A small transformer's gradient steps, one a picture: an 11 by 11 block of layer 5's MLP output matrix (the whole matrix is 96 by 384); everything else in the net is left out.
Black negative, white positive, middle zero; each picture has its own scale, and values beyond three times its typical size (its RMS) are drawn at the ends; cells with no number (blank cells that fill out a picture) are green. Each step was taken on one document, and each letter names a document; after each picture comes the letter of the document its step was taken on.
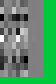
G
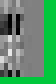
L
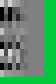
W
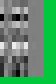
G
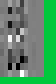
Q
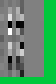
Q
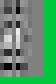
L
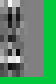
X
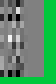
X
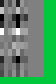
G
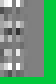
L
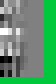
W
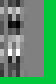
X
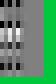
W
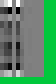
L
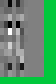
Q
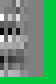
W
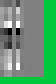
L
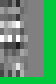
W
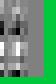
G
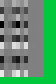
G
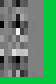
G
